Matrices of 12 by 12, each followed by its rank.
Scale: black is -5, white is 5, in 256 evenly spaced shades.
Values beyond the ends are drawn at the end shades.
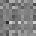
two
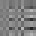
one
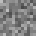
full rank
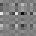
one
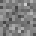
full rank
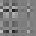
one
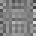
two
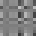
one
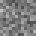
full rank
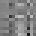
two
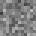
full rank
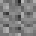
two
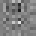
two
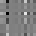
one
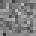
full rank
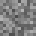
full rank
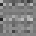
two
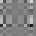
one
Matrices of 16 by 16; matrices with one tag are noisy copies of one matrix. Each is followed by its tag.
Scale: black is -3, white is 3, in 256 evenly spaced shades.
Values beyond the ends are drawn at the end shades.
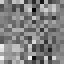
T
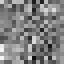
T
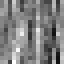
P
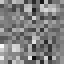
T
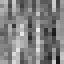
P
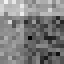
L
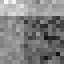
L
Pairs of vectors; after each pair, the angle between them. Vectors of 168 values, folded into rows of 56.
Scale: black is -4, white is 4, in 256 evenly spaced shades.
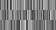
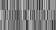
partly aligned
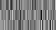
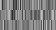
partly opposed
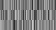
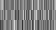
nearly opposite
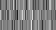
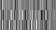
partly aligned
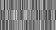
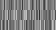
nearly parallel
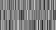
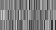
orthogonal
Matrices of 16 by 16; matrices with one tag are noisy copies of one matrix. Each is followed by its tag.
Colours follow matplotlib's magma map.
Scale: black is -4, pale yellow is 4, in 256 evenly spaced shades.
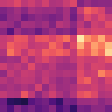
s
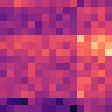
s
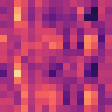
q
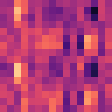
q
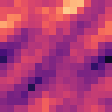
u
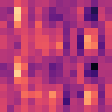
q
